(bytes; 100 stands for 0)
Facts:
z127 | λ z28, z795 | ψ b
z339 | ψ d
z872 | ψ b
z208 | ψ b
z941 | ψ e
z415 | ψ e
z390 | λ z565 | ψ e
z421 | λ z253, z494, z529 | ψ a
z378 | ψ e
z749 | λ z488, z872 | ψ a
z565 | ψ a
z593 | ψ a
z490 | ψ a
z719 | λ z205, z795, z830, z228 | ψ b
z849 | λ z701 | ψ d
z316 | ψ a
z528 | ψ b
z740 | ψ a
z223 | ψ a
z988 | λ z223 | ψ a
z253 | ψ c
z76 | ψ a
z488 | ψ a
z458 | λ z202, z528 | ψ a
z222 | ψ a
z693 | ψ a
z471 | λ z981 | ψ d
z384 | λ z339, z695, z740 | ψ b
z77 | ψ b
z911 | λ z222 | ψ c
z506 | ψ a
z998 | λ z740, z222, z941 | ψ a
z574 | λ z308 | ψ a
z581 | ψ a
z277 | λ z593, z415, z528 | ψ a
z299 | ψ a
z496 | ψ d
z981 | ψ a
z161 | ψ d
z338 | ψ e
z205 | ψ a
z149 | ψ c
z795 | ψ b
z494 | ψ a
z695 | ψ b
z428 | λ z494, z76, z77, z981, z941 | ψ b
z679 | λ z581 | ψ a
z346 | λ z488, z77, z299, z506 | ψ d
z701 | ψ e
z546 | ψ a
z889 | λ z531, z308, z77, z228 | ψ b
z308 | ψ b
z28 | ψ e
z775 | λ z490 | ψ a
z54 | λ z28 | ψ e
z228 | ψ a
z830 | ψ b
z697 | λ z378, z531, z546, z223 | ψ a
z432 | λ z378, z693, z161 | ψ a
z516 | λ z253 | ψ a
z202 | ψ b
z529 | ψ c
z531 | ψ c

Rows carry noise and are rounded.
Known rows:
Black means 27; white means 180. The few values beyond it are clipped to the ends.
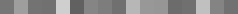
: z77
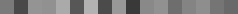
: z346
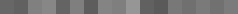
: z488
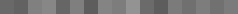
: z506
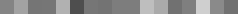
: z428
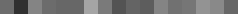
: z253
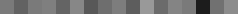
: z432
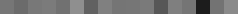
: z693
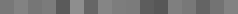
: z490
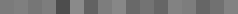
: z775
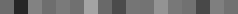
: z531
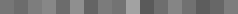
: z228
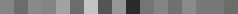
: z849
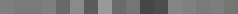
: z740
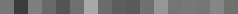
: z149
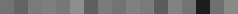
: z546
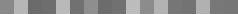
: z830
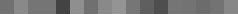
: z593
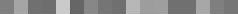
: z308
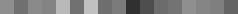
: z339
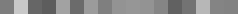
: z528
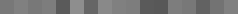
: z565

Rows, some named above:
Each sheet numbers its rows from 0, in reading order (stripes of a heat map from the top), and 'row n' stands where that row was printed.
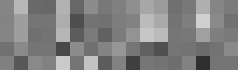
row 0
z208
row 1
z428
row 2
z889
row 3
z593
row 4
z161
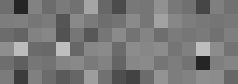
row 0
z531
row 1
z54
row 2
z749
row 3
z695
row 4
z378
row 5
z911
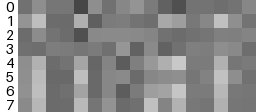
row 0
z593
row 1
z384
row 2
z415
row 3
z941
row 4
z719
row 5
z695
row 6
z127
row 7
z795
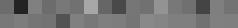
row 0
z531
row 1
z390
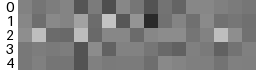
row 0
z998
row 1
z849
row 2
z695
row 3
z316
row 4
z390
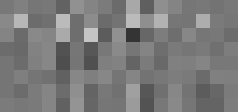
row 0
z28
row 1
z830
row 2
z496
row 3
z749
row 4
z421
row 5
z701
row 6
z228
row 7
z205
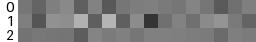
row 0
z574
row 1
z471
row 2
z338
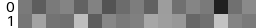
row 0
z697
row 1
z872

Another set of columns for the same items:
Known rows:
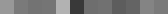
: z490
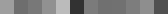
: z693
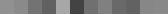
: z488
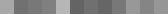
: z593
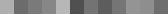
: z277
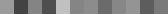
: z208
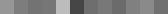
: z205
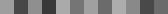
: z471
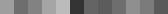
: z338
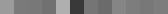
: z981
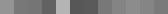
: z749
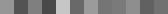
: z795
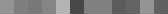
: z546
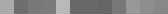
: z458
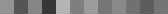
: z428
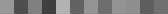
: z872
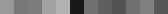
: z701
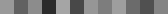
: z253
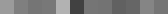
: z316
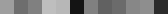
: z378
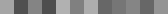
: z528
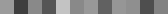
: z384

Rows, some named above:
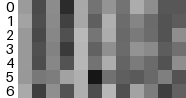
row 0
z346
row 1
z496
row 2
z695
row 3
z872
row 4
z695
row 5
z701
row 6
z339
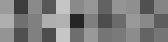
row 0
z384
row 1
z415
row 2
z795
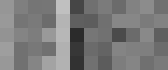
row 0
z205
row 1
z421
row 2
z28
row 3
z516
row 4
z941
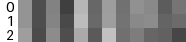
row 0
z77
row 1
z308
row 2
z161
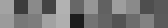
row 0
z849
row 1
z701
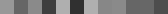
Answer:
z531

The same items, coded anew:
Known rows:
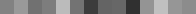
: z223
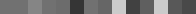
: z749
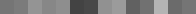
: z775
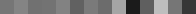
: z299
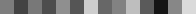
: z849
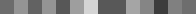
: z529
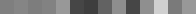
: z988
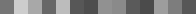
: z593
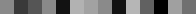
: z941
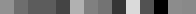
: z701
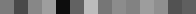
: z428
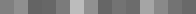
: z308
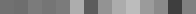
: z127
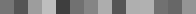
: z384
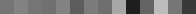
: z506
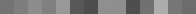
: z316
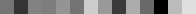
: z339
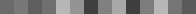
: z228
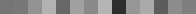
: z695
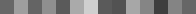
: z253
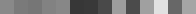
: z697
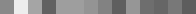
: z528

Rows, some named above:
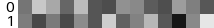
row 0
z593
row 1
z849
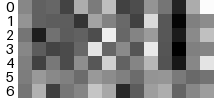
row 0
z161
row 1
z338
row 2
z471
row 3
z28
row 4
z849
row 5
z208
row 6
z531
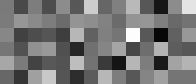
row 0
z849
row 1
z208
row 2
z54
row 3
z421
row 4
z378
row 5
z998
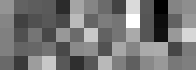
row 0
z338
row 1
z54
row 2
z496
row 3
z889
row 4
z998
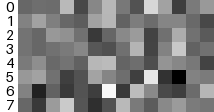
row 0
z911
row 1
z872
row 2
z516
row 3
z574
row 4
z77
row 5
z415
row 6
z346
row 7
z998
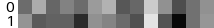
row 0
z149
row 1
z390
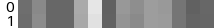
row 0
z795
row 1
z795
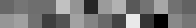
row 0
z205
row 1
z415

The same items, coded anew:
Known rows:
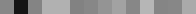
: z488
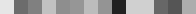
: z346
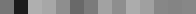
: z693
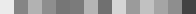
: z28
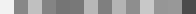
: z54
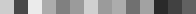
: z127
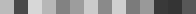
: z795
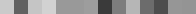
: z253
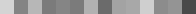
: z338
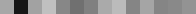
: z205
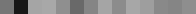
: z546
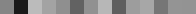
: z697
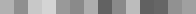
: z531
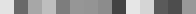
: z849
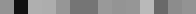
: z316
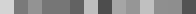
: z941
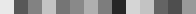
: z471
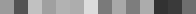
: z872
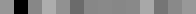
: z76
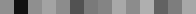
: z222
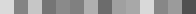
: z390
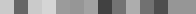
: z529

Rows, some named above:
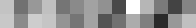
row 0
z161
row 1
z911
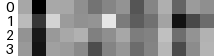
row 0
z421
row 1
z428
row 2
z749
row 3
z998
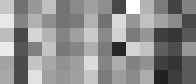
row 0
z161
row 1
z28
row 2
z795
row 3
z471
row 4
z308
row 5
z208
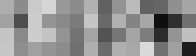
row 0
z531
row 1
z695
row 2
z911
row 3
z415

